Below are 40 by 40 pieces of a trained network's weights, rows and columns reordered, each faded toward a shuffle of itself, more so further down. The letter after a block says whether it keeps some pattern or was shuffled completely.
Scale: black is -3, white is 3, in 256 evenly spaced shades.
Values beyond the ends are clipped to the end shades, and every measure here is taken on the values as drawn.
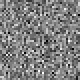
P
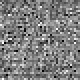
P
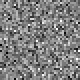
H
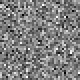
H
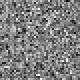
H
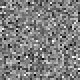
H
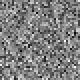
H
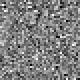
P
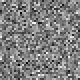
H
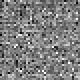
P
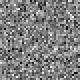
H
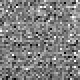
P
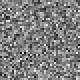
H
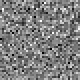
H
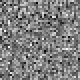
P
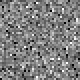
H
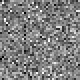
H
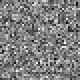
H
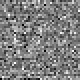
P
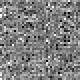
P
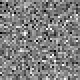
P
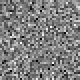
P
